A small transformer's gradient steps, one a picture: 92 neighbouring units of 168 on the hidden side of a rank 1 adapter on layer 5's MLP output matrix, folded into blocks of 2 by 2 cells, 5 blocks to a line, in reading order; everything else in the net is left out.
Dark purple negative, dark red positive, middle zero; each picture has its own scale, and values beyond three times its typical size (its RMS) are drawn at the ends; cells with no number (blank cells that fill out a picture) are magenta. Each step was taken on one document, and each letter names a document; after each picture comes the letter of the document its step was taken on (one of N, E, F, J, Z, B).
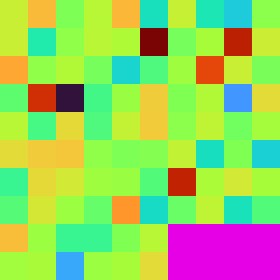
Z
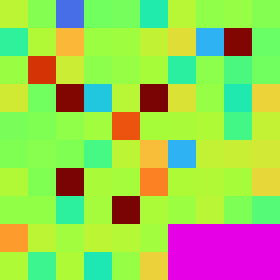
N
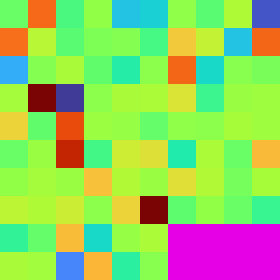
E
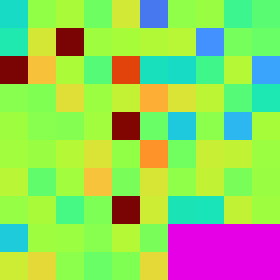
N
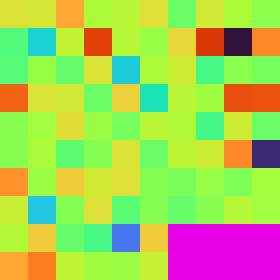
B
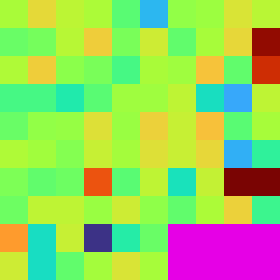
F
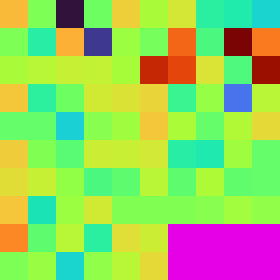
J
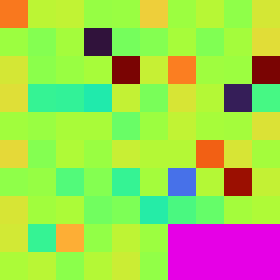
B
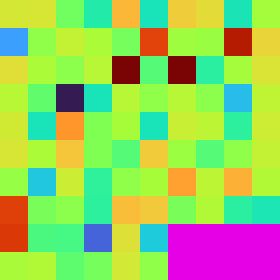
Z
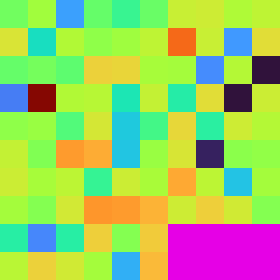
B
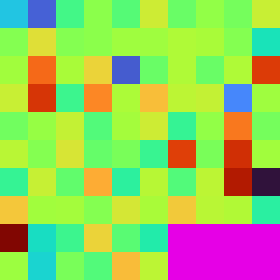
F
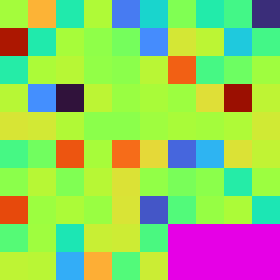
E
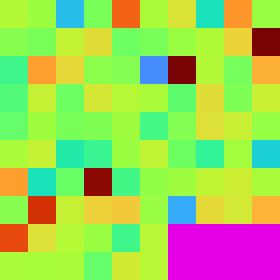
J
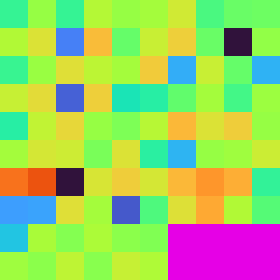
N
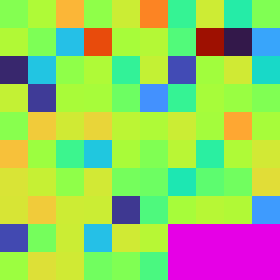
J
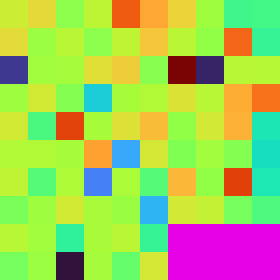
Z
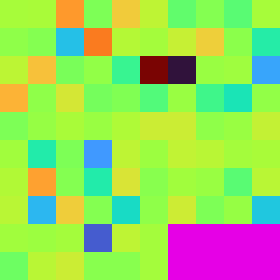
J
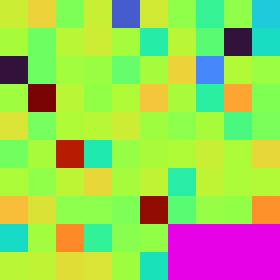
E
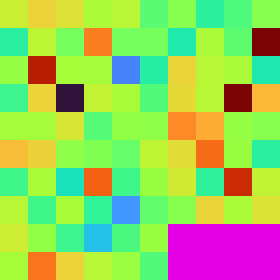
B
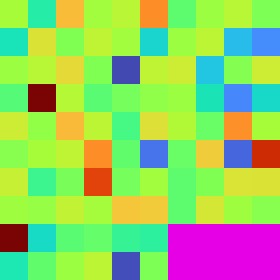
F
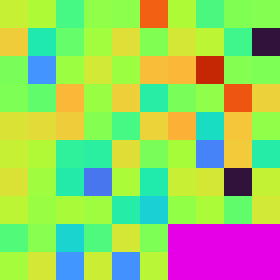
B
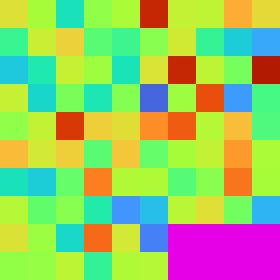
Z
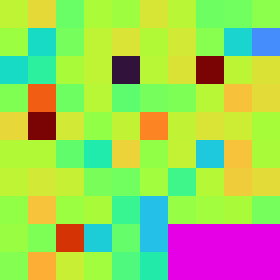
B
